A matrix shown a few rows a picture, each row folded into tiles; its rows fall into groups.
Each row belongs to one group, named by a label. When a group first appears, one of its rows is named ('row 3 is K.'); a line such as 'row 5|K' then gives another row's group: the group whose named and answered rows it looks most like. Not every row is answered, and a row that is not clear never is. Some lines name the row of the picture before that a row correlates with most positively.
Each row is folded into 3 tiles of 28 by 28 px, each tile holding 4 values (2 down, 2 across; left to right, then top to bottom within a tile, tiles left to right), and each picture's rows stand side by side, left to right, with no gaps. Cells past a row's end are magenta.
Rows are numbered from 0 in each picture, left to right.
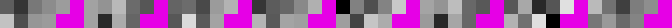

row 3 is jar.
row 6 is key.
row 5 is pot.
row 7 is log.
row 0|jar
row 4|jar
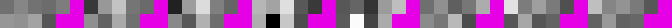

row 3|pot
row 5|key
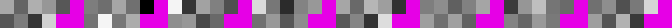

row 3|log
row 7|key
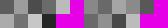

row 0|key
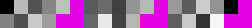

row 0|jar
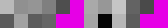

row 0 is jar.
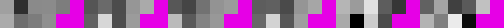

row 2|jar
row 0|jar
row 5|key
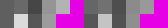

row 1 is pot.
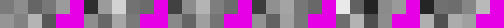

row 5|jar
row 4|log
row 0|key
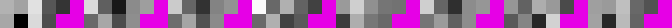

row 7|pot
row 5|log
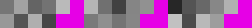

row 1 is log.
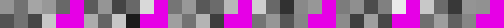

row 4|key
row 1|key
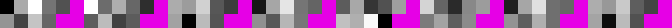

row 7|pot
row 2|pot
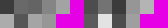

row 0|jar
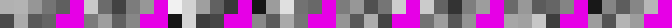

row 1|log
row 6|key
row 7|jar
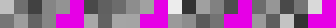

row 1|jar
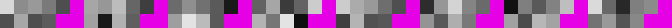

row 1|pot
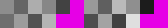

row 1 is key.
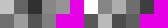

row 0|log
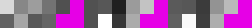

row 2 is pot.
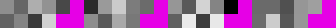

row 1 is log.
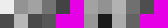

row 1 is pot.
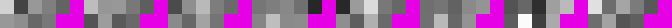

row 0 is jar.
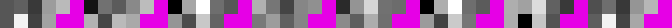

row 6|pot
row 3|log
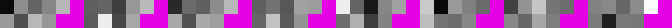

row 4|log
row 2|jar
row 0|jar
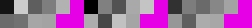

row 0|jar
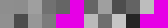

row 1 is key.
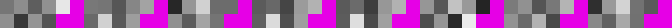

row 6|key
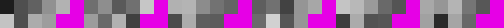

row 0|jar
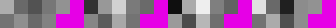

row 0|log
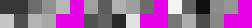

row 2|log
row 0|jar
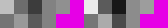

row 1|log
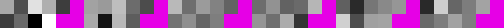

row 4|jar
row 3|key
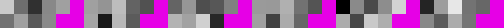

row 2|key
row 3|pot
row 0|log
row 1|pot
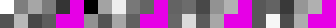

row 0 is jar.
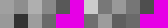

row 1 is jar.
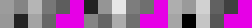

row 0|pot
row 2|pot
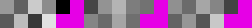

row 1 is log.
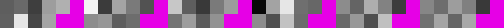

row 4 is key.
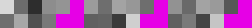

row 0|log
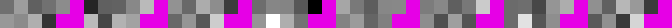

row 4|log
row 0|key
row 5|key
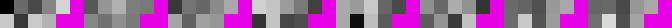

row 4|pot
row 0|jar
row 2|jar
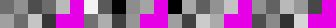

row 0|key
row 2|jar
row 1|log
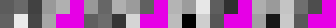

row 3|pot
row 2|pot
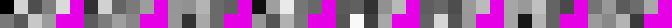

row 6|pot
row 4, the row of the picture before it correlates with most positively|0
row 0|jar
